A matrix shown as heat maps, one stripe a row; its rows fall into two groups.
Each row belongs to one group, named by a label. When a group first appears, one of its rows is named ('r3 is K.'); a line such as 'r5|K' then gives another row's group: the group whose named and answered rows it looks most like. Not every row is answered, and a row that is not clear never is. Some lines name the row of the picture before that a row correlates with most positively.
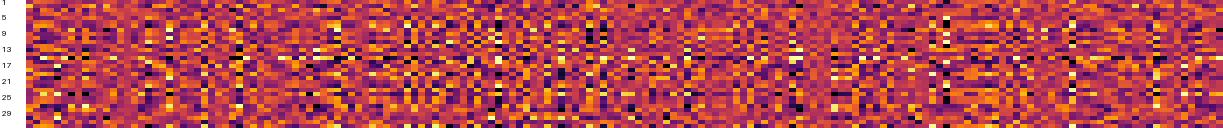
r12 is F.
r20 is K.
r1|F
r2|K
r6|F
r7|F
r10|K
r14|K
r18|K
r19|F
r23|F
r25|F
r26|F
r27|K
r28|K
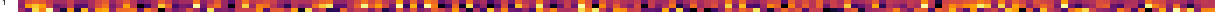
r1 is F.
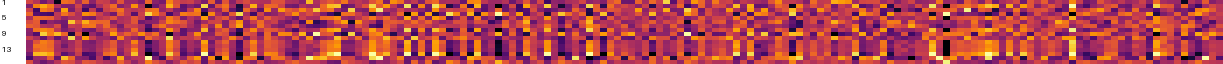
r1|K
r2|F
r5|F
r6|K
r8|F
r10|K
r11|F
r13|F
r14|F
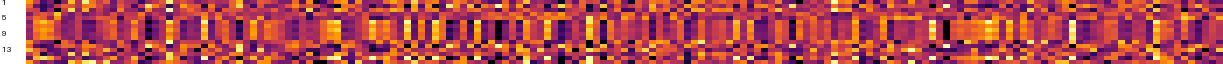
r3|K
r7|F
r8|F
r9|F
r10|F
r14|K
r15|F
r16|K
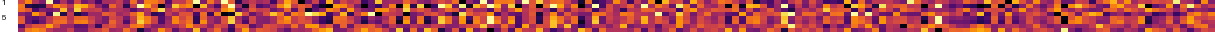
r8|F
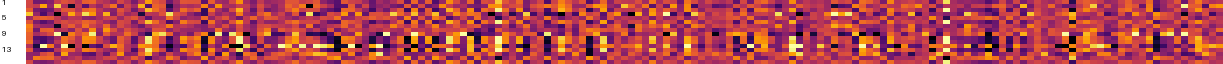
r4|K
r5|F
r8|K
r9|K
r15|F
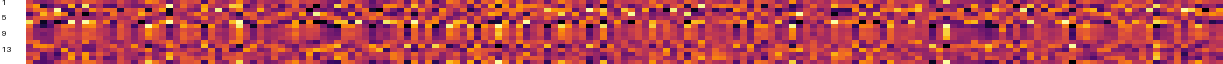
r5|F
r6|K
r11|K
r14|K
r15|K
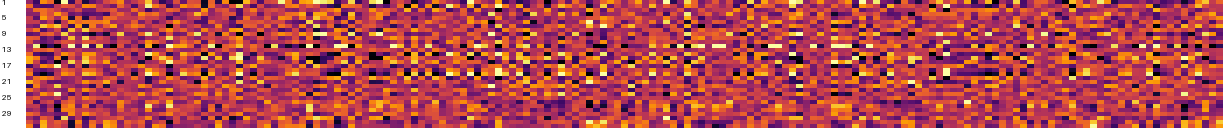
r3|F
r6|K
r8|K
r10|K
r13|F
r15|K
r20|F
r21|K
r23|K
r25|K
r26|K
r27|K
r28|K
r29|K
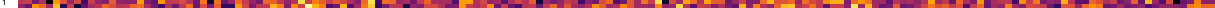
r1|K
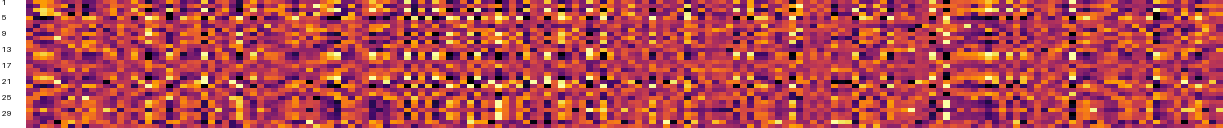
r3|F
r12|K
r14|F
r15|F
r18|K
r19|F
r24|F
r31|K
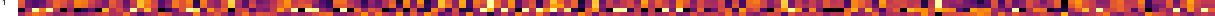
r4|F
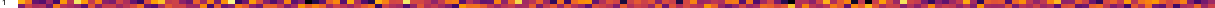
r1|K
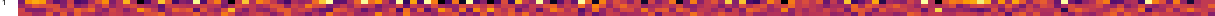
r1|F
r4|K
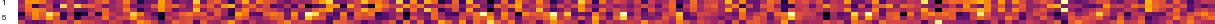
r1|F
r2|K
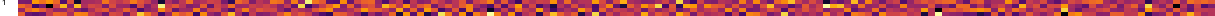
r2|K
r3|F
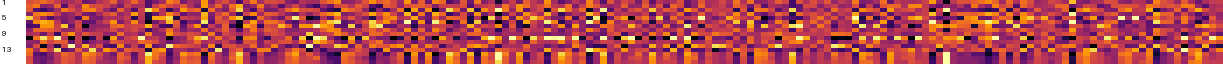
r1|F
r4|F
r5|K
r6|F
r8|F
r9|K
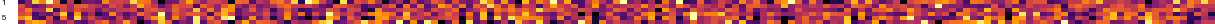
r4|K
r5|K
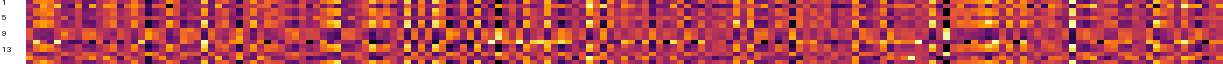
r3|F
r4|F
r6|F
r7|F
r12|F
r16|F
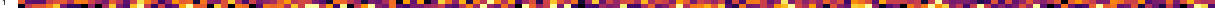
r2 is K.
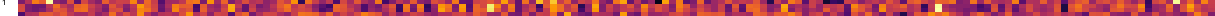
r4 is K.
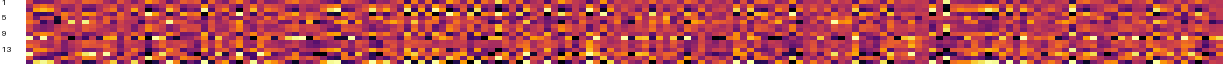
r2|F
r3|F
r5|K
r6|K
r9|F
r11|K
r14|K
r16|F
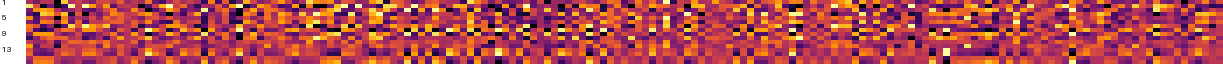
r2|K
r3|F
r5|K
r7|K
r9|F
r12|K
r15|F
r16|F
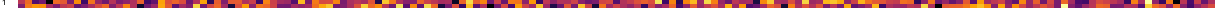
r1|K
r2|F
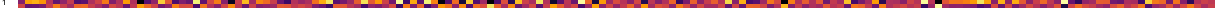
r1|F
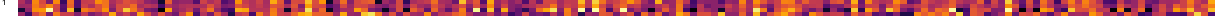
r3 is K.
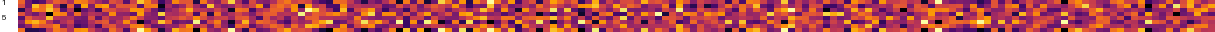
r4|K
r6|F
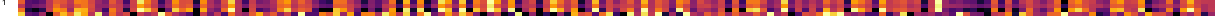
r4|K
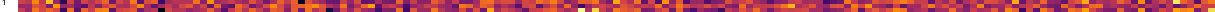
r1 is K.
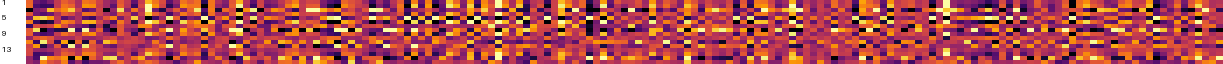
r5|F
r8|K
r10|F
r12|K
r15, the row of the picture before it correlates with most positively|3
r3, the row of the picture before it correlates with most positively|2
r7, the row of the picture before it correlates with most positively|2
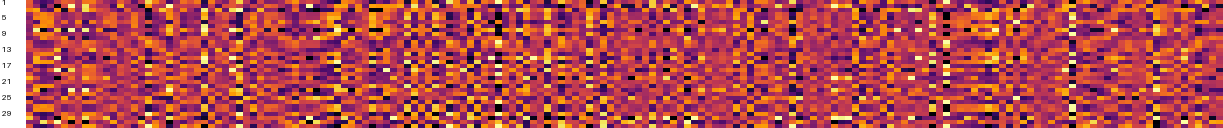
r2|K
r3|K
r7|F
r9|F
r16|F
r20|K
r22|F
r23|K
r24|K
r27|F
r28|F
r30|K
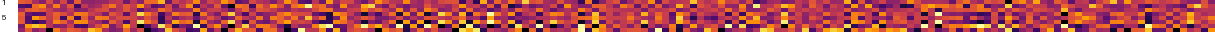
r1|K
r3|F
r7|F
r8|K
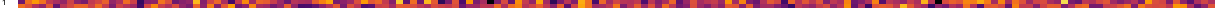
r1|F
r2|K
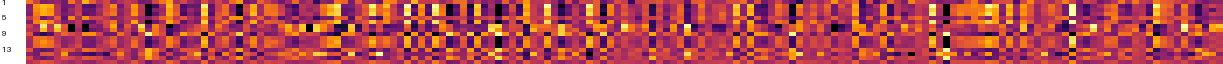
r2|F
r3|F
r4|F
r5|K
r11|F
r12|F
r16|F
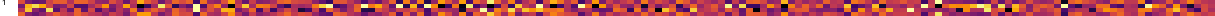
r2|F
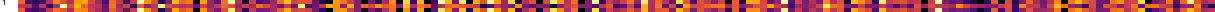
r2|K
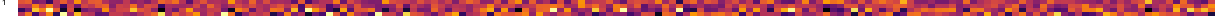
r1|K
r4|K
